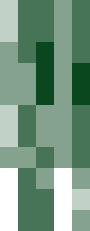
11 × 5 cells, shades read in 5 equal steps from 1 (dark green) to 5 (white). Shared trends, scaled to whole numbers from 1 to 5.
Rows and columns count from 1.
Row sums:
13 13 11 11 11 14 14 13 18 18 17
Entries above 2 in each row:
2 2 2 3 3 3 3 3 4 3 3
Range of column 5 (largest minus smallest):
3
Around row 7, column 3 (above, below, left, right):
3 2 2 3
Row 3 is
3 2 1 3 2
